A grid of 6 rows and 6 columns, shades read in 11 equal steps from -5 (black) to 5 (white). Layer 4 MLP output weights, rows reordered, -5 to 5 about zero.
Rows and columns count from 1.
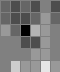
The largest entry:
4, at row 6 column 5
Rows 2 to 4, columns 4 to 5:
-1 1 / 2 1 / -2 1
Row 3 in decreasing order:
2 1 1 0 -1 -5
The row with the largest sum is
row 6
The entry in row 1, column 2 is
-2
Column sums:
-1 -2 -9 -1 8 -2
